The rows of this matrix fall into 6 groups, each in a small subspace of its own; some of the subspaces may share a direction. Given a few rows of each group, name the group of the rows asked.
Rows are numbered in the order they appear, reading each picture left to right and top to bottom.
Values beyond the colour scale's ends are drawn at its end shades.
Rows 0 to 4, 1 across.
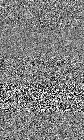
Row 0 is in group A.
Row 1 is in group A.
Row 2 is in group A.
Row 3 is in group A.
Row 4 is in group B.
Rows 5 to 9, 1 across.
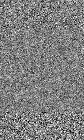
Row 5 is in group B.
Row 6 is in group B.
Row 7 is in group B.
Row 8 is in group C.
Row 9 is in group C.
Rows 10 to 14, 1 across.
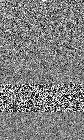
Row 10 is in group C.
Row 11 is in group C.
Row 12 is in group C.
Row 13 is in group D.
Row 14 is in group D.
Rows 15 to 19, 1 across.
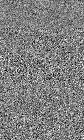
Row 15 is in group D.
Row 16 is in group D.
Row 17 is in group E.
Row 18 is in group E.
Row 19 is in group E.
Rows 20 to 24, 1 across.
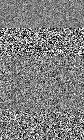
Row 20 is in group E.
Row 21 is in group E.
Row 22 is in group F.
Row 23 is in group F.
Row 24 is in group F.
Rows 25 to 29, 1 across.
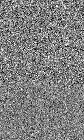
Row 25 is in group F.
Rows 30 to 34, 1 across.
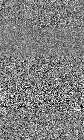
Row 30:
A
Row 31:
E
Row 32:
B
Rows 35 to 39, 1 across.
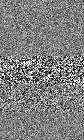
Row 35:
C
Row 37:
E
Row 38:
F
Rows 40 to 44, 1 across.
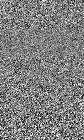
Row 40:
C
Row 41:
B
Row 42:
C
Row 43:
D
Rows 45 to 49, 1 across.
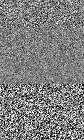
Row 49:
A
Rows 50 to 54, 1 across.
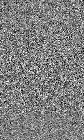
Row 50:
E
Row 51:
B
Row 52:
B
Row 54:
B
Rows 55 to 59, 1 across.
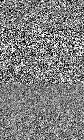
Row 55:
B
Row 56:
E
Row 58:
F
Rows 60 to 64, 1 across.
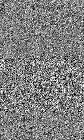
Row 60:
A
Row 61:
F
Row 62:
A
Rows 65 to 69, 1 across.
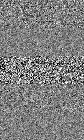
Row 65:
B
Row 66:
A
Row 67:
A
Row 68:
B
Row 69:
D
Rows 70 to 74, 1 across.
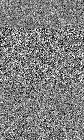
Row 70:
D
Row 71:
C
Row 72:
D
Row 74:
E
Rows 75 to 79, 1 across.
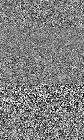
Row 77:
B
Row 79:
D
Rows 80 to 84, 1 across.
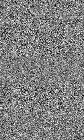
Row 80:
A
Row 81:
D
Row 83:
D
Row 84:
E
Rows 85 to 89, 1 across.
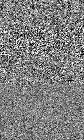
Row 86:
E
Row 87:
D
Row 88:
E
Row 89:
E
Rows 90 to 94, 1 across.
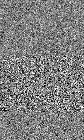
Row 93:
E
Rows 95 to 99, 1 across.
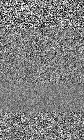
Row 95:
C
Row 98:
F
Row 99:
D
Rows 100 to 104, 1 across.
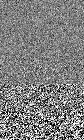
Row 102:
D
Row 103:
B
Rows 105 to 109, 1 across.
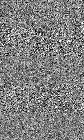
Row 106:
F
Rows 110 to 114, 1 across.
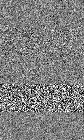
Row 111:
C
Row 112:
F
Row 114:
F
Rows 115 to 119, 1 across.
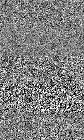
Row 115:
D
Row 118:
A
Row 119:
A
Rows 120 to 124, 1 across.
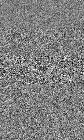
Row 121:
D
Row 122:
D
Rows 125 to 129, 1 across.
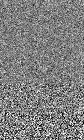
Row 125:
E
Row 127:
D
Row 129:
D
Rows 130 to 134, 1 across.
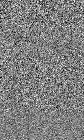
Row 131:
C
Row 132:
D
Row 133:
B
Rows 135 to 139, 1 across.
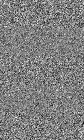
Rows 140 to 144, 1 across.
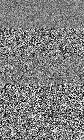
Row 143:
D
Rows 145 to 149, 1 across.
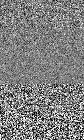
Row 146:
F
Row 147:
A
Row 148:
E
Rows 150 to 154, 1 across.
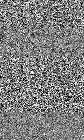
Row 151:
A
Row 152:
B
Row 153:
A
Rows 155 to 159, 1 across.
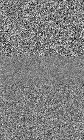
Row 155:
B
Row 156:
B
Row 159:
E
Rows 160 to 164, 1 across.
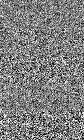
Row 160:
E
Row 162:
F
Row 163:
E
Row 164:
E
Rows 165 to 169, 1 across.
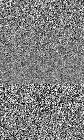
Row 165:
F
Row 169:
D
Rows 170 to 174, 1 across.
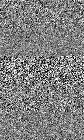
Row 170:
D
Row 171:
C
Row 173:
B
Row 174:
C
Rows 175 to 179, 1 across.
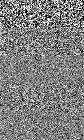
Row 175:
E
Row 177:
C
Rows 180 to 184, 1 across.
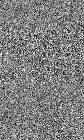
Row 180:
C
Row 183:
A
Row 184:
D
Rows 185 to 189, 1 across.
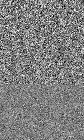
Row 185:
A
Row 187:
A
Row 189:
D
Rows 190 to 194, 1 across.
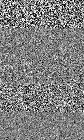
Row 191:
B
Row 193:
B
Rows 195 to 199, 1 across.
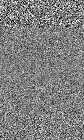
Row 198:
F
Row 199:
D
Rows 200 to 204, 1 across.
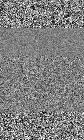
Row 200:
A
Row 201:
D
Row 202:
B
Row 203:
D
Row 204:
C
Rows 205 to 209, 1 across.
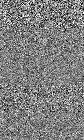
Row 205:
B
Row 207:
B
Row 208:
C
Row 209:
A
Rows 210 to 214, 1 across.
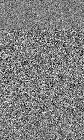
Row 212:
C
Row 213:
C
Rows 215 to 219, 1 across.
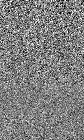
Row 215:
F
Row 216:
B
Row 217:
B
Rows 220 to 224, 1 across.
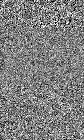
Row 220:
A
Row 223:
D
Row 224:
E
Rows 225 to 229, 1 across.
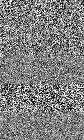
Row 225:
F
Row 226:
E
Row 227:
A
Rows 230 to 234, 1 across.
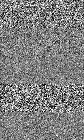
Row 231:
E
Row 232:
C
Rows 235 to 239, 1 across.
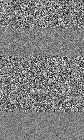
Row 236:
D
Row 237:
F
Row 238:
A
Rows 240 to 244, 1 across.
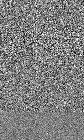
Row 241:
E
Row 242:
D
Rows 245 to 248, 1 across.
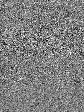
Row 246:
D
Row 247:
E
